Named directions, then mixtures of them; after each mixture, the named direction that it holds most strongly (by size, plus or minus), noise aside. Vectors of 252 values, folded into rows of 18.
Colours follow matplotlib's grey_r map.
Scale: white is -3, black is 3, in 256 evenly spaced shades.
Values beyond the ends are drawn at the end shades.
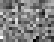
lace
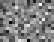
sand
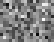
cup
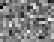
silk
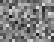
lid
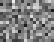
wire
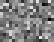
cup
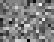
sand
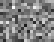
wire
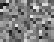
silk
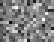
sand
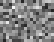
wire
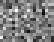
lace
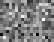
cup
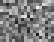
lid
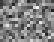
lid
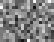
sand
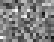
lace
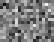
lace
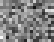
lace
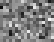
silk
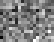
lace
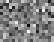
lid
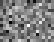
sand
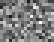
silk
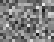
lid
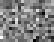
lace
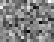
silk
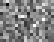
cup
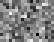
cup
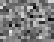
silk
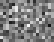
sand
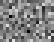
lid
